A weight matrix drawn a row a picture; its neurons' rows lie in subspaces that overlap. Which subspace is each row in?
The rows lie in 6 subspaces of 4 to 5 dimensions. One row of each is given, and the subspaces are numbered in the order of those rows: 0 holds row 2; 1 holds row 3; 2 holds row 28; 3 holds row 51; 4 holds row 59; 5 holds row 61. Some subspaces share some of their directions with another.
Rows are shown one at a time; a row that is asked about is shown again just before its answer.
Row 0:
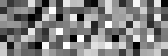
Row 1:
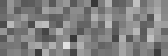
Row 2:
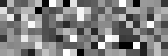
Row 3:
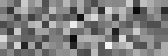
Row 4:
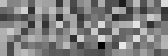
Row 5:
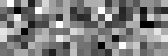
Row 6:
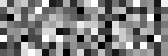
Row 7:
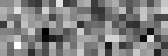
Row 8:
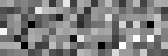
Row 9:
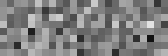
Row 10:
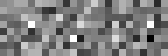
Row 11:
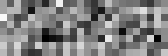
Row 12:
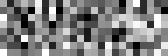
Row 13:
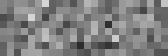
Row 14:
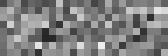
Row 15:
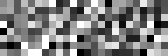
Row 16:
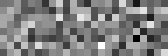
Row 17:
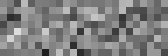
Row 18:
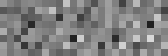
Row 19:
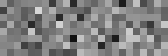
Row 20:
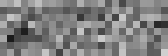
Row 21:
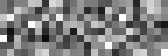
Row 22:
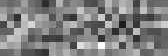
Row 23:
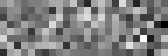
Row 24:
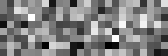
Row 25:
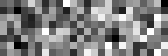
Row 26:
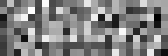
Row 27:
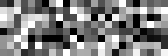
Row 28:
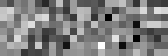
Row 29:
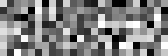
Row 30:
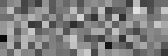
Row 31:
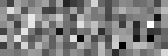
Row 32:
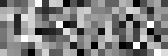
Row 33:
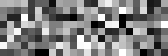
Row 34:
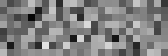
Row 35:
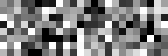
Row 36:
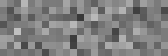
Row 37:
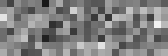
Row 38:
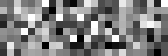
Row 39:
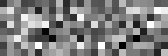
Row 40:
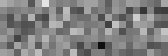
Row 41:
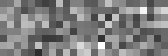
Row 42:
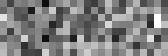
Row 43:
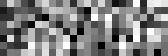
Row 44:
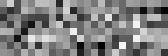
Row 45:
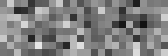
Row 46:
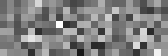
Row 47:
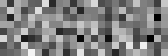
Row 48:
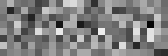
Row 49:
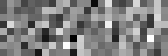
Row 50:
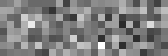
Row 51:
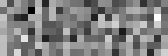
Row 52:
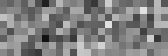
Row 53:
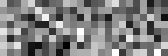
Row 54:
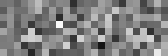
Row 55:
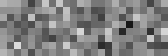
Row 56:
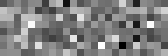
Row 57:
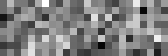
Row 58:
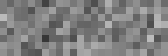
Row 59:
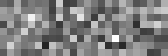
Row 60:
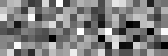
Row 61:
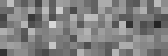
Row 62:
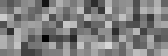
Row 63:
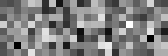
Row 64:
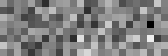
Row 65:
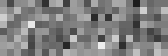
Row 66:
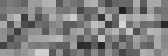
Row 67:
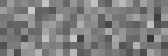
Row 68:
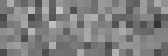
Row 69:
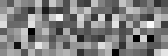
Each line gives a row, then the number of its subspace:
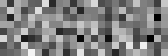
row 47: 0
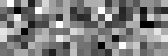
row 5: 4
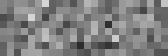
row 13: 4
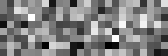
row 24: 4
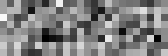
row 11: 3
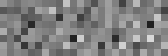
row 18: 5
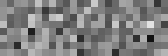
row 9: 5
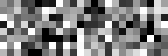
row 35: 3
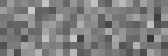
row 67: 3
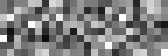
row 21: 1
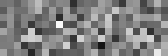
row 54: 0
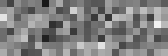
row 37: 5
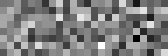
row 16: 5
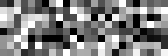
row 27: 2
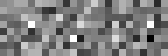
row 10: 1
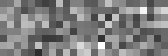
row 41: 1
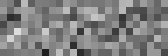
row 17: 1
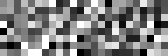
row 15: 4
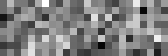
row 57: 2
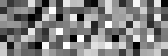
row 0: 4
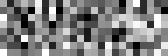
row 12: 5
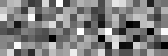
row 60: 3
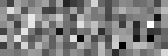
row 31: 0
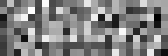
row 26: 3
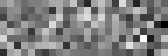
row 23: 5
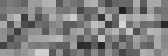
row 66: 1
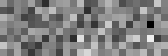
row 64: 2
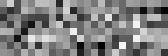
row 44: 0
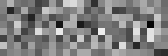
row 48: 0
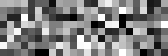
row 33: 1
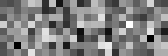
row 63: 3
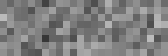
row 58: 5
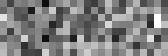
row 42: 5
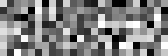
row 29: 3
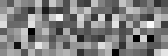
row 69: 5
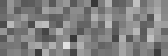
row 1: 2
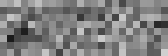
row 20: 1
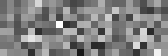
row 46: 0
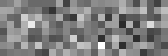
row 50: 1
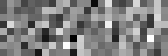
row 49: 2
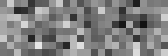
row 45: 4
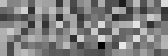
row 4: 3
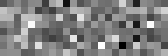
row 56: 0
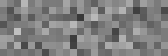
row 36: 1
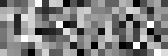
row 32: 0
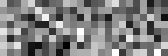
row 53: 2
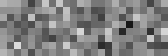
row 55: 3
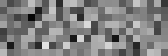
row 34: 4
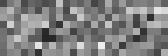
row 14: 2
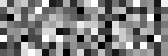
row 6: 0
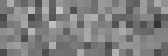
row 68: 5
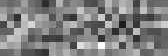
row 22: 1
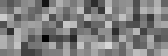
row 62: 1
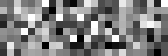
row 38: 4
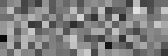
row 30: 1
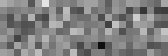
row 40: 3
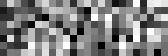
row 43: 2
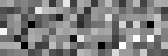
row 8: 4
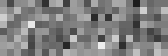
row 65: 2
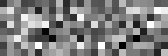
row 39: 2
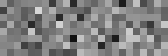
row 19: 0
